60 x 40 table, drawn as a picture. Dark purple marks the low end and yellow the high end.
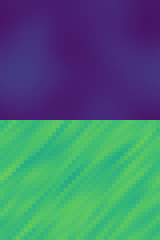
The table splits into 2 rows of 1 panel. Panel 1,1: very low, smooth, faint in contrast. Panel 2,1: high, slanting up to the right, faint in contrast.
